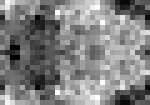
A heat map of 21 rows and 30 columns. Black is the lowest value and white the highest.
The histogram is bell-shaped. The field is mottled with small blotches. The top and bottom halves mirror each other. There are no regular stripes.
